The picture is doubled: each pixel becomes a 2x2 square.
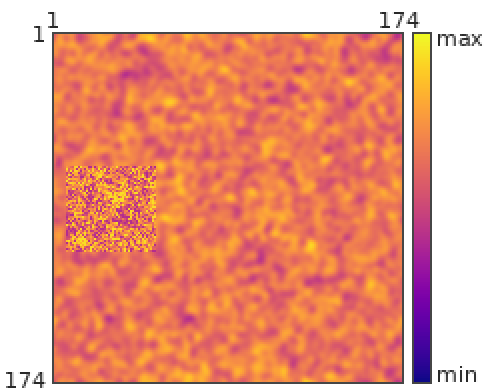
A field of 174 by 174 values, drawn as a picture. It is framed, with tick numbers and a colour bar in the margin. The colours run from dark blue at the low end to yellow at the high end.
Mirror symmetry: none. Grain: blotchy. Roughest part: middle left. Slope: none. Odd patch: rougher, in the middle left. Stripes: none.
